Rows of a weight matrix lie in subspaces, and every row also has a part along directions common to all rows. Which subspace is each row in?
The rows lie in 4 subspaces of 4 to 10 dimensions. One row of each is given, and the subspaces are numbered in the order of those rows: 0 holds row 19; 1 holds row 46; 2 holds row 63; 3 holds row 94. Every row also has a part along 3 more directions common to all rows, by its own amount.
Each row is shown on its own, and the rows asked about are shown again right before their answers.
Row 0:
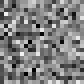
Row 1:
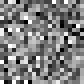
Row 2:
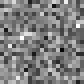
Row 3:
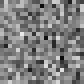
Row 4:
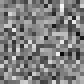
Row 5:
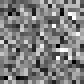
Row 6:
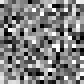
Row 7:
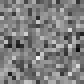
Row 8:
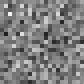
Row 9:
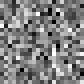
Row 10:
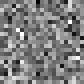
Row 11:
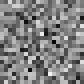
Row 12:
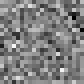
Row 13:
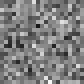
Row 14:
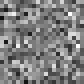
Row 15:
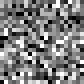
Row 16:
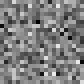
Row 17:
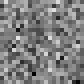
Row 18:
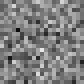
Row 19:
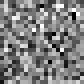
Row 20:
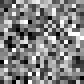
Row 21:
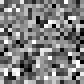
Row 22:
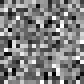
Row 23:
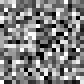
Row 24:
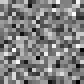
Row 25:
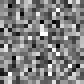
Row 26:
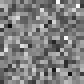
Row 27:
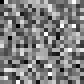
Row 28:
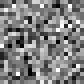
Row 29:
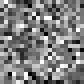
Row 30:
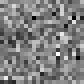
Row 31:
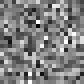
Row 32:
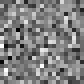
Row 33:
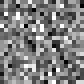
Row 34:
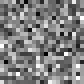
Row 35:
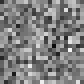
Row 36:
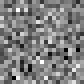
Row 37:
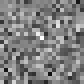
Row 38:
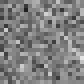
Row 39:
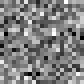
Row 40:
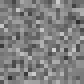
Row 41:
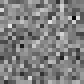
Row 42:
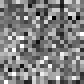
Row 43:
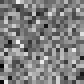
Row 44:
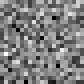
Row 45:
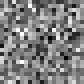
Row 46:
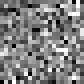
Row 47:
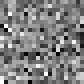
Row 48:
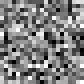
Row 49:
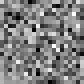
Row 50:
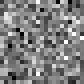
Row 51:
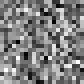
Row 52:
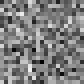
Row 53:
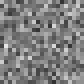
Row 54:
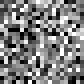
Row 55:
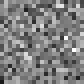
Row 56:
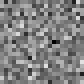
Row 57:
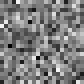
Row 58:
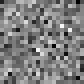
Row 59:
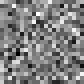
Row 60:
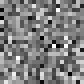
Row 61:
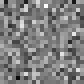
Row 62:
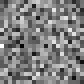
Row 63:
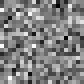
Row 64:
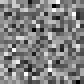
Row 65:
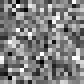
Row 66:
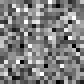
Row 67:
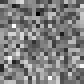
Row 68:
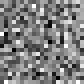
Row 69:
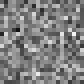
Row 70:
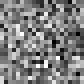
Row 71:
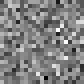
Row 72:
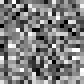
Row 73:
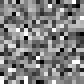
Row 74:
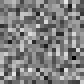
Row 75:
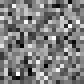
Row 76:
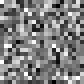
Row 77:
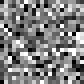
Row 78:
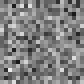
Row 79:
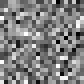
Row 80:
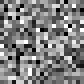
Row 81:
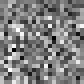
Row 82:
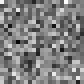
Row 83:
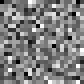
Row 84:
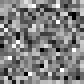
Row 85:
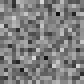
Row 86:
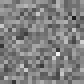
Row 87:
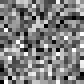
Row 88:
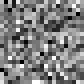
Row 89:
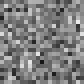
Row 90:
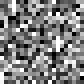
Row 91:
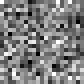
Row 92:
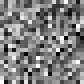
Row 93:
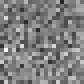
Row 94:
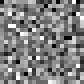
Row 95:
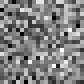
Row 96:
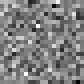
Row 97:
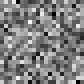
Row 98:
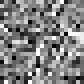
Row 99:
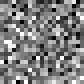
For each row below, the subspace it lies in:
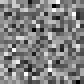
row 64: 3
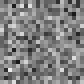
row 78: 0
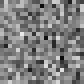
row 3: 3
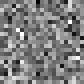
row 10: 2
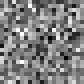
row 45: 0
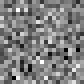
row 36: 2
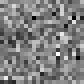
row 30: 1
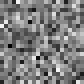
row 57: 0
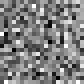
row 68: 3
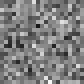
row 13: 2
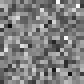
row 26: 0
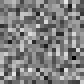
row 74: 2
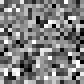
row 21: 2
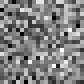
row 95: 0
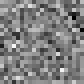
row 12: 1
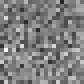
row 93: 1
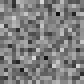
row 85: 0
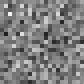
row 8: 2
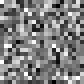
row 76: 1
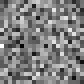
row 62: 3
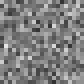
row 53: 1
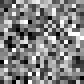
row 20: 0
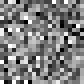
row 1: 0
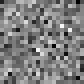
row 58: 3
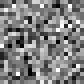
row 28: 2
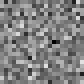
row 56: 3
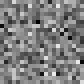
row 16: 2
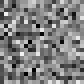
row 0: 3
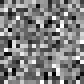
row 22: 2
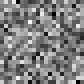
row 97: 0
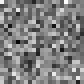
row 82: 2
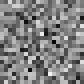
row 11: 3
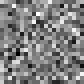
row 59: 1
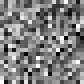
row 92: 0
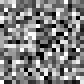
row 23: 2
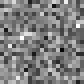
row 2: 3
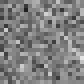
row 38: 0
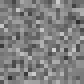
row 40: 2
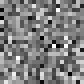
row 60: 0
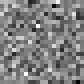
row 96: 3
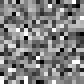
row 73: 0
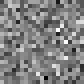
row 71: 2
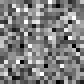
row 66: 2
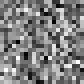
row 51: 0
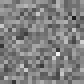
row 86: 1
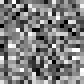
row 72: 0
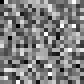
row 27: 0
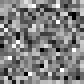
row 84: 1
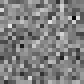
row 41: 1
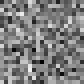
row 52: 2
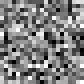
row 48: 3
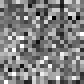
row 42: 1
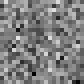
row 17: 3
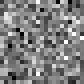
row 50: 2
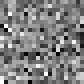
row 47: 2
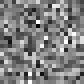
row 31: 2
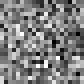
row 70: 3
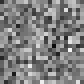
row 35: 0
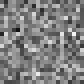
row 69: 3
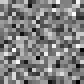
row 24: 3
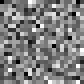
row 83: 3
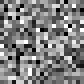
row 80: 2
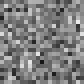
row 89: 2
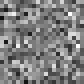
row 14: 2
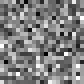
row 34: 3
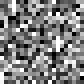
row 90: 0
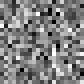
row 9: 0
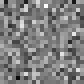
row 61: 3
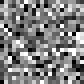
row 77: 3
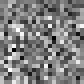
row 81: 0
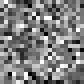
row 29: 0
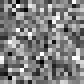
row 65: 0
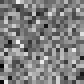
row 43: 1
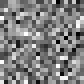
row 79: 2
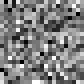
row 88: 0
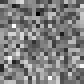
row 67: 1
